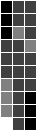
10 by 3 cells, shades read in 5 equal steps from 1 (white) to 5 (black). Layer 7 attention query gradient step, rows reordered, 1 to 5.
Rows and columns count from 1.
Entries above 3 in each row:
3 3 2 2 3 3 2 2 2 2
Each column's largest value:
5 4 5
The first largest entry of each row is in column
1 1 1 1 1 1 2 3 3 3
